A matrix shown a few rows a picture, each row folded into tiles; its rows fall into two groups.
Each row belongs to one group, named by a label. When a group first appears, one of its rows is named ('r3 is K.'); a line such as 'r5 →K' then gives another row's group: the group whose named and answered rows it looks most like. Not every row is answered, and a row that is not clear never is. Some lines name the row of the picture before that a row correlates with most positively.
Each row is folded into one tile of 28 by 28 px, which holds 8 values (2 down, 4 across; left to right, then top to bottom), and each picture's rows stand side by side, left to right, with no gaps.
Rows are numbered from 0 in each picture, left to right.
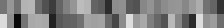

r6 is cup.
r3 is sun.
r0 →cup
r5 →cup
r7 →sun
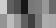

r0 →sun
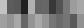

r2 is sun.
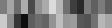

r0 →cup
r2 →sun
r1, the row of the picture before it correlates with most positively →2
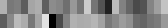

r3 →sun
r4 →sun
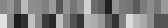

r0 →cup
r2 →cup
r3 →sun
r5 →cup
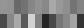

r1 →cup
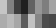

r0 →sun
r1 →cup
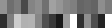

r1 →cup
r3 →cup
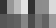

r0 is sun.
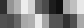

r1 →sun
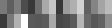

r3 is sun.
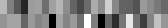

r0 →sun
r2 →sun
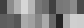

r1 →sun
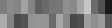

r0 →cup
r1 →sun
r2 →cup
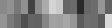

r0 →cup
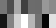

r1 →cup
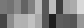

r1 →cup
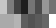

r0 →sun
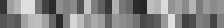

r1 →sun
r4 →sun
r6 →cup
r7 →cup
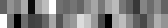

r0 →cup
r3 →cup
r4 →sun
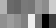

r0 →sun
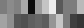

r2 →cup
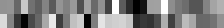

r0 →cup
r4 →sun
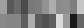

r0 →sun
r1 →cup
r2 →cup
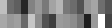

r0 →sun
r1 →cup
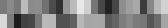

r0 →cup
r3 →sun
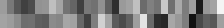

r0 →sun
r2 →sun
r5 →cup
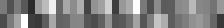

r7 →cup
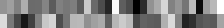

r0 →cup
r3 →sun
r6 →cup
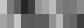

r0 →sun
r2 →cup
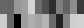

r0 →cup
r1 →sun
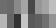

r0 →cup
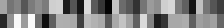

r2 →sun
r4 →sun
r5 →cup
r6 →sun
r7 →sun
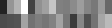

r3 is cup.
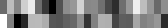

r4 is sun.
